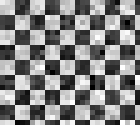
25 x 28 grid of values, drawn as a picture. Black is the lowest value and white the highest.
Mirror symmetry: none. Grain: checkered. Histogram: two levels. Average level on the scale: 50%. Slope: none.
